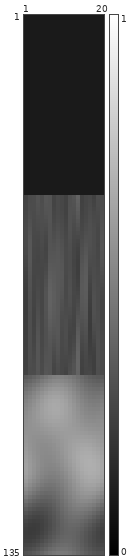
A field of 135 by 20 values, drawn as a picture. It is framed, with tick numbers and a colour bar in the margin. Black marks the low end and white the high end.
It is made of 3 by 1 panels. Panel 1,1: very low, flat. Panel 2,1: low, streaked downward, faint in contrast. Panel 3,1: middling, smooth, strong in contrast.
